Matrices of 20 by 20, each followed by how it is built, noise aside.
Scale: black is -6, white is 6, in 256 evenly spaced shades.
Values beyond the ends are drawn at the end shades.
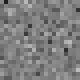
noise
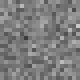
noise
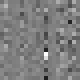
uneven columns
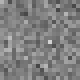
noise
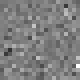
noise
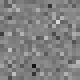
noise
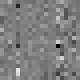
uneven columns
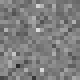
noise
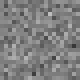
noise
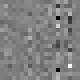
uneven columns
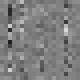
uneven columns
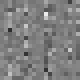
uneven columns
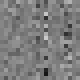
uneven columns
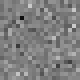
noise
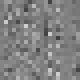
uneven columns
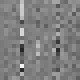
uneven columns
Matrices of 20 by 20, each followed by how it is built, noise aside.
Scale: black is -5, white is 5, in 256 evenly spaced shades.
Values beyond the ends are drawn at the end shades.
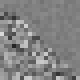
lower triangular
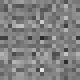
low rank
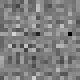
low rank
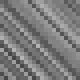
Toeplitz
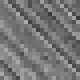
Toeplitz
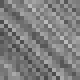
Toeplitz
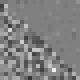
lower triangular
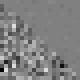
lower triangular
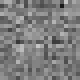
low rank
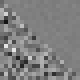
lower triangular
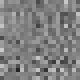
low rank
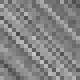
Toeplitz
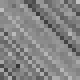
Toeplitz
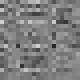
low rank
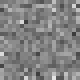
low rank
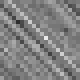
Toeplitz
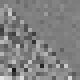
lower triangular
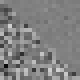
lower triangular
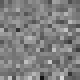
low rank
